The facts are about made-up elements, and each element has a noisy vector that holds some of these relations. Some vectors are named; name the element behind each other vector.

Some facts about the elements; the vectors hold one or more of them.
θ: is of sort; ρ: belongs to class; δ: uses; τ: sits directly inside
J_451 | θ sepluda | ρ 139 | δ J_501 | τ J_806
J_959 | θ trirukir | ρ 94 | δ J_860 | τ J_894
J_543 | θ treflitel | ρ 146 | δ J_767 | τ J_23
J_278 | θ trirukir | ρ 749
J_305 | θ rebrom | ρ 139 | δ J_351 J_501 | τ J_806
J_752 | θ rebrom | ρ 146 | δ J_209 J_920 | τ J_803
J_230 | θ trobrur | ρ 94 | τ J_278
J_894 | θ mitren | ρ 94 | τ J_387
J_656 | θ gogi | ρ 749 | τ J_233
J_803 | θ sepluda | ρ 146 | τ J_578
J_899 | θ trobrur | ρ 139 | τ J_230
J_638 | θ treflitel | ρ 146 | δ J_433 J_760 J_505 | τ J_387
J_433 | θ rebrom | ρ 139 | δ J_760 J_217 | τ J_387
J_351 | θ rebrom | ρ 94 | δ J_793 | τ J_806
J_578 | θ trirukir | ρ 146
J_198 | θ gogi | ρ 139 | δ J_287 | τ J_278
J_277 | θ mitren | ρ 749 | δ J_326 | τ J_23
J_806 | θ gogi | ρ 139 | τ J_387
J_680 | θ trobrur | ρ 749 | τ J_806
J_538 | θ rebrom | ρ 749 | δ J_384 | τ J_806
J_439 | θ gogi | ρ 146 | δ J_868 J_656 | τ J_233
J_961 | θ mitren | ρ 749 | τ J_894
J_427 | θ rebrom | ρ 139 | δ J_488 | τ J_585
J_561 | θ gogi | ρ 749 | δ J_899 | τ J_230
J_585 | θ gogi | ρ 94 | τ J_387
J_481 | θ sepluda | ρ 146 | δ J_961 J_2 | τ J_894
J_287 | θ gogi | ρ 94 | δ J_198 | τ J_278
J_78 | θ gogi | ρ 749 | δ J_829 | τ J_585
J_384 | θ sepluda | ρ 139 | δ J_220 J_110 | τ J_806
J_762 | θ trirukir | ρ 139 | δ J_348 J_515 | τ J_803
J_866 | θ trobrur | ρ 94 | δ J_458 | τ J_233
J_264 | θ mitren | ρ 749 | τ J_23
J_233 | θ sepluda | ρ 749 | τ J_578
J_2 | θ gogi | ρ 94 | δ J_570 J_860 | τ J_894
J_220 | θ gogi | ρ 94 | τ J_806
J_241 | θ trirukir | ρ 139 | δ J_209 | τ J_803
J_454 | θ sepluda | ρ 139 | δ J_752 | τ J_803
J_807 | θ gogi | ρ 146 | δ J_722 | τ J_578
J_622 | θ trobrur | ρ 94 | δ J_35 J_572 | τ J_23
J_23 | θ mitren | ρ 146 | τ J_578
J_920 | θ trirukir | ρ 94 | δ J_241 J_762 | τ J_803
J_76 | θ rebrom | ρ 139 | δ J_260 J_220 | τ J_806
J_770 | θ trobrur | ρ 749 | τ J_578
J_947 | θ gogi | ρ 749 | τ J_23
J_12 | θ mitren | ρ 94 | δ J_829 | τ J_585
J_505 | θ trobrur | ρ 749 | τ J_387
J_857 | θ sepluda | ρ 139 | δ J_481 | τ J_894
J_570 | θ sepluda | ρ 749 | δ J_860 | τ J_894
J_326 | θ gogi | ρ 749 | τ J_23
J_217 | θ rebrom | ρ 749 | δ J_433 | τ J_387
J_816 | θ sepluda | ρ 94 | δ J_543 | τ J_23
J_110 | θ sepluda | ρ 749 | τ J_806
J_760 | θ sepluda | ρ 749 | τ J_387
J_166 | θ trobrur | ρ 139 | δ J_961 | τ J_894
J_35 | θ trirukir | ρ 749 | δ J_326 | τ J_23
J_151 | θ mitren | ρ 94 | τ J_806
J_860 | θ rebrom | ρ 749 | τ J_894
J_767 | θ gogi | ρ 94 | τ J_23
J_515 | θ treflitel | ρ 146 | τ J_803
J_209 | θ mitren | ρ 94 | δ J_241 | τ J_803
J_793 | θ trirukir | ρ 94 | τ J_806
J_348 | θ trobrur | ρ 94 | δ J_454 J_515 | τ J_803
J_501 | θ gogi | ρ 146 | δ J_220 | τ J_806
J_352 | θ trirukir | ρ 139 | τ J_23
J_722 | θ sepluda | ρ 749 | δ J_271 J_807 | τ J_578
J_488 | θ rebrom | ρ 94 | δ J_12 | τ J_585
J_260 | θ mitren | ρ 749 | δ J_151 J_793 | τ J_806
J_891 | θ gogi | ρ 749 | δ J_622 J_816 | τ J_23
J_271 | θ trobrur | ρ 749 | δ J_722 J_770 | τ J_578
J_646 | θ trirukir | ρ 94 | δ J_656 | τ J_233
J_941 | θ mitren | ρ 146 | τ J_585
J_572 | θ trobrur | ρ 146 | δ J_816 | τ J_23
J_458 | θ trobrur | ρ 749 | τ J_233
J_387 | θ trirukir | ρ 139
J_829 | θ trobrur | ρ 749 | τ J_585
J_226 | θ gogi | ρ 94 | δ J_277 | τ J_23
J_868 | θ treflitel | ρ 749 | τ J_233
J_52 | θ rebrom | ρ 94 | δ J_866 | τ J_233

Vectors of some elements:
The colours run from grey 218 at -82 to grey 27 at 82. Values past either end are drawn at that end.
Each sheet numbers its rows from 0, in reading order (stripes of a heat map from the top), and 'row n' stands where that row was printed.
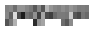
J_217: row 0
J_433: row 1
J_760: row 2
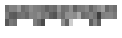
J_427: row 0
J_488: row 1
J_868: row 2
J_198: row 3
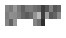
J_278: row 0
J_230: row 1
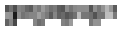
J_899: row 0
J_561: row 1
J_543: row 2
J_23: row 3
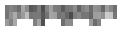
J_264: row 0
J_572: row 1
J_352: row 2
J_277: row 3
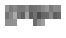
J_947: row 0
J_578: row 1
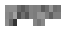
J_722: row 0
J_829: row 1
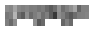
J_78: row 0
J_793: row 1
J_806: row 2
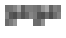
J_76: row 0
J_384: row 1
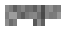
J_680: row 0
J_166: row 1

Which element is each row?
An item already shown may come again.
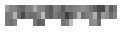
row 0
J_860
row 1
J_570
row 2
J_515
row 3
J_866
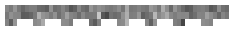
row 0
J_278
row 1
J_458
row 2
J_770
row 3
J_760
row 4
J_656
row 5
J_961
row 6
J_2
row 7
J_770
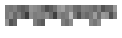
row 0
J_793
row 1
J_959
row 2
J_860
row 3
J_646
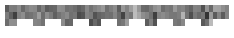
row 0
J_352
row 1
J_52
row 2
J_351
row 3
J_857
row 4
J_941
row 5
J_198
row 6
J_860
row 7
J_638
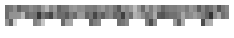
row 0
J_868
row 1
J_501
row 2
J_439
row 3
J_803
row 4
J_941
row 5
J_110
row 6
J_260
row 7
J_241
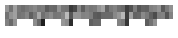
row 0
J_233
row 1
J_816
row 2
J_622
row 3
J_451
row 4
J_230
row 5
J_387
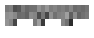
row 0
J_271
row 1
J_807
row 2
J_287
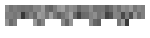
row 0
J_220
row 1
J_35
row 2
J_538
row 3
J_351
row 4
J_807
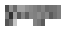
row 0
J_638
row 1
J_585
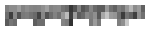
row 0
J_481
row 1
J_481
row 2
J_230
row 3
J_209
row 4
J_501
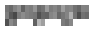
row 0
J_454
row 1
J_752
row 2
J_860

